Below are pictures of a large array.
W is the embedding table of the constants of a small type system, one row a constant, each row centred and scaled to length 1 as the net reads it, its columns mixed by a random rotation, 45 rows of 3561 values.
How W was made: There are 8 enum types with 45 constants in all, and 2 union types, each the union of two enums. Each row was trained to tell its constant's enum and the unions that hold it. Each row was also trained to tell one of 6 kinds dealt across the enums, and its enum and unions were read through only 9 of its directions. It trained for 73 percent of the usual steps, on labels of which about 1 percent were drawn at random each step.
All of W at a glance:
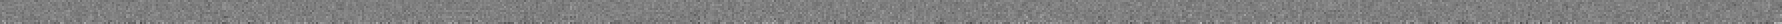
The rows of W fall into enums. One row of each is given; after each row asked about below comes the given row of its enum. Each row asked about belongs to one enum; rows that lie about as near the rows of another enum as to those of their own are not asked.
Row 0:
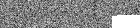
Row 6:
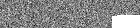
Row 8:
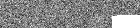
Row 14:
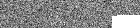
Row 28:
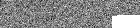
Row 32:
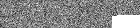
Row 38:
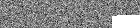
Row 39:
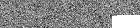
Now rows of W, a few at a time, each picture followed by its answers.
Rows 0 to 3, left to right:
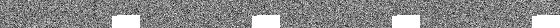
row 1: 32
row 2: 38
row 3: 6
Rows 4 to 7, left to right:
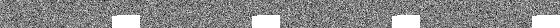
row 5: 28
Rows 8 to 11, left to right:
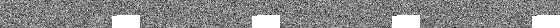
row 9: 0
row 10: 6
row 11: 14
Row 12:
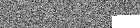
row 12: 38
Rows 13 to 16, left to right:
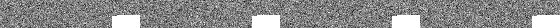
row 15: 6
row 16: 38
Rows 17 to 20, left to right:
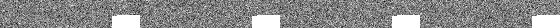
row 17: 6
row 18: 28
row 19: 14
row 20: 8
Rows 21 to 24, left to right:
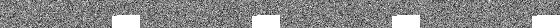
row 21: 32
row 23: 38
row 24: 39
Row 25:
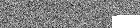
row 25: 28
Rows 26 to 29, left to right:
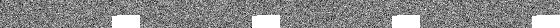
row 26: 28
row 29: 32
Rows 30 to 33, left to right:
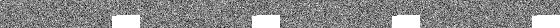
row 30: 38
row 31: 32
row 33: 0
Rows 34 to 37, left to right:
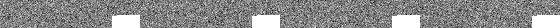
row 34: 32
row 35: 38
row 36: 0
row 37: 14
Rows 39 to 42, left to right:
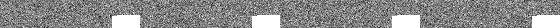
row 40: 28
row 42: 14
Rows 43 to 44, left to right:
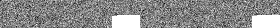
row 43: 28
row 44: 0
